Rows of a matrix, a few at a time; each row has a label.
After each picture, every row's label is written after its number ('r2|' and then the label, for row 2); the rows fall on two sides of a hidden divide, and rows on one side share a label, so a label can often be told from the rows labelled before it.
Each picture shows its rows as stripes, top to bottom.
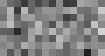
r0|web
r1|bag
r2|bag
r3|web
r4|bag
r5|web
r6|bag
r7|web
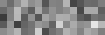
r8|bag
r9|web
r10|web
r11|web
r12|web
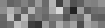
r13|bag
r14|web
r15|bag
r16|web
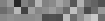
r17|bag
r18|web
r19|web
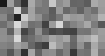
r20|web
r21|web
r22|bag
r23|web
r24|web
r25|web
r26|web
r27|web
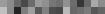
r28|web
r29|bag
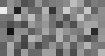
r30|web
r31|bag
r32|web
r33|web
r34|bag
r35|web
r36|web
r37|bag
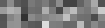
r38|web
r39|web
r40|web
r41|web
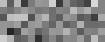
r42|web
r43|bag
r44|bag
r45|web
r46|bag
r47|web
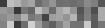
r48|web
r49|bag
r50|bag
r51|bag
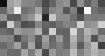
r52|web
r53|web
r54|bag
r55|web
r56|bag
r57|bag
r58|web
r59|bag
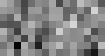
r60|web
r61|web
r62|web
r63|bag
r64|bag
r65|web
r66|bag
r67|bag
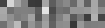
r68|web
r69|web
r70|web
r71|web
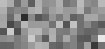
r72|bag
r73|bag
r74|web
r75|bag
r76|bag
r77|bag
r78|bag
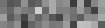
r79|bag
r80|bag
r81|web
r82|web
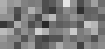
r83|web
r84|bag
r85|bag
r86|web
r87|bag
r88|web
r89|bag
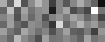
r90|web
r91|web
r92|bag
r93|web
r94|bag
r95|web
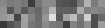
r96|web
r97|web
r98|bag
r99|bag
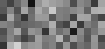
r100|bag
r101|bag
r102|web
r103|bag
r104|web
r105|web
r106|web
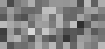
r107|bag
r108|web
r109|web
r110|bag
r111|bag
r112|web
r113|bag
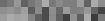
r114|web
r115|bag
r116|bag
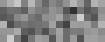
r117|web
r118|web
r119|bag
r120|bag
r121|web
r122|web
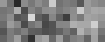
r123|bag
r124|web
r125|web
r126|web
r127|web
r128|web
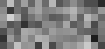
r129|bag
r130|bag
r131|web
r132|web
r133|bag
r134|bag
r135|web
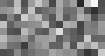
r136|web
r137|web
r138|bag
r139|bag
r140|bag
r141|bag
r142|web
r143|bag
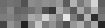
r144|web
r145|web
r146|bag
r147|web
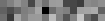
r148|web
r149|web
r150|bag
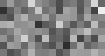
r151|web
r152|bag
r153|bag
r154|web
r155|web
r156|bag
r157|web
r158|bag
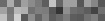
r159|bag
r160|bag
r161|web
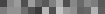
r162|web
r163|web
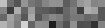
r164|bag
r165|web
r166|web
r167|bag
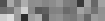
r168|bag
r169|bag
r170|web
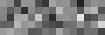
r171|bag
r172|web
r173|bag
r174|web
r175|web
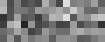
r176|web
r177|bag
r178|web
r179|web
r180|web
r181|bag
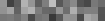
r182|bag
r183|bag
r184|web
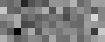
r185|web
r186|bag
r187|web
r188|web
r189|bag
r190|bag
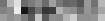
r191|web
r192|web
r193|bag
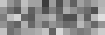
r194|bag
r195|bag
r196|web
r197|bag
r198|bag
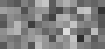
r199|bag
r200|web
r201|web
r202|web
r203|web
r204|bag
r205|bag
